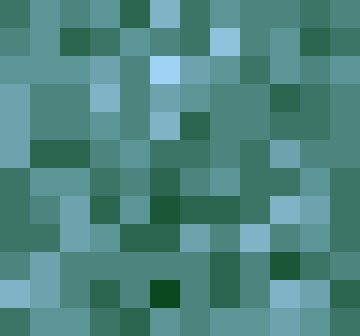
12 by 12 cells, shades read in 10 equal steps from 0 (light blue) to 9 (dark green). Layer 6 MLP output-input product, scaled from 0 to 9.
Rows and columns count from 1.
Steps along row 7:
down same up down up down down up same down up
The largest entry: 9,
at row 11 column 6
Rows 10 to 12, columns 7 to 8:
5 7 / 5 7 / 5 4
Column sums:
55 54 57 59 63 58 62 58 60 55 59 66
